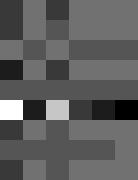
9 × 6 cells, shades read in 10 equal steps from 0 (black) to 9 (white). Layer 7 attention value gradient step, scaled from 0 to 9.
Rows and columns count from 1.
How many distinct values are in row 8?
2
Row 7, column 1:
2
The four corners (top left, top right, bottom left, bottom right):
2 4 2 4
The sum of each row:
20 21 20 19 18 20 21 19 21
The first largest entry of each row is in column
2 2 1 2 1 1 2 6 2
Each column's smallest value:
1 1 2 2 1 0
